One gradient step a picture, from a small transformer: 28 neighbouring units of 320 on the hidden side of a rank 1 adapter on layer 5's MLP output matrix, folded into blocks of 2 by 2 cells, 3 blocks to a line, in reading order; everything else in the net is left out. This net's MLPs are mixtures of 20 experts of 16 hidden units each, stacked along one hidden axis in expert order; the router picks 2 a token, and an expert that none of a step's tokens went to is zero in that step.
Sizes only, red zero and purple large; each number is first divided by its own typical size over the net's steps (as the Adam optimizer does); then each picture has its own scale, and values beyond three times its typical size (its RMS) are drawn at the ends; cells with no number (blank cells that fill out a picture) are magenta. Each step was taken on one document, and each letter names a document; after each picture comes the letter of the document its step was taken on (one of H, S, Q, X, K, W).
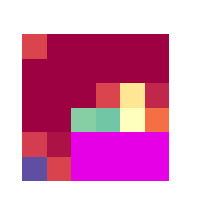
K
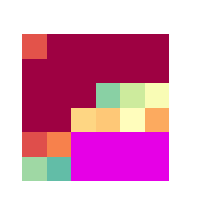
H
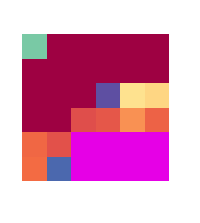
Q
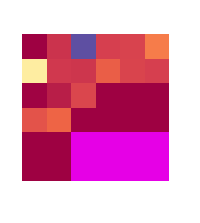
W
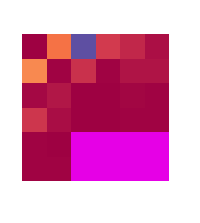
W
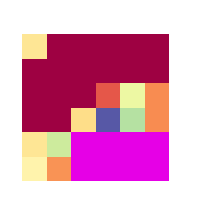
K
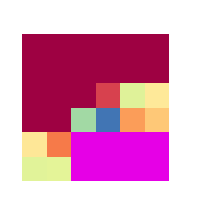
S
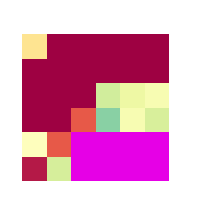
Q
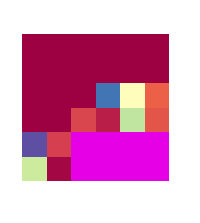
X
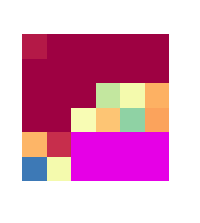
H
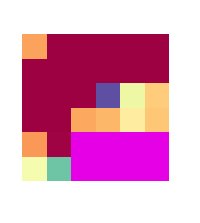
H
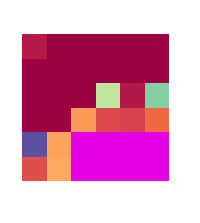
X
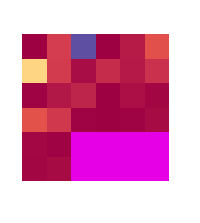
W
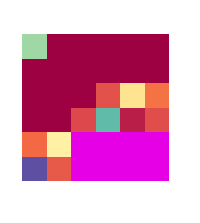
K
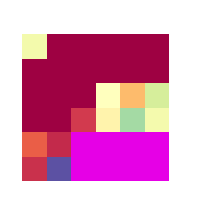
Q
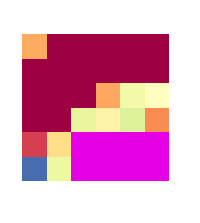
H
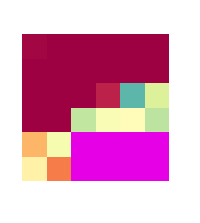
X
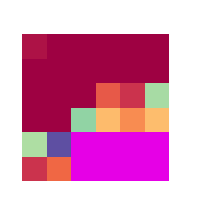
X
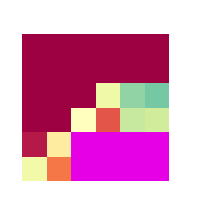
X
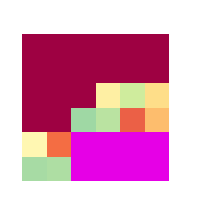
S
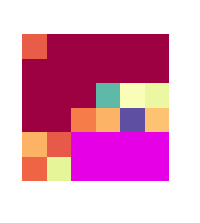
H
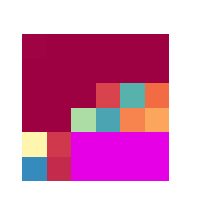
S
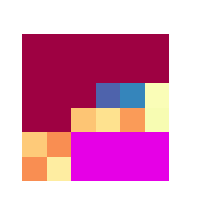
H
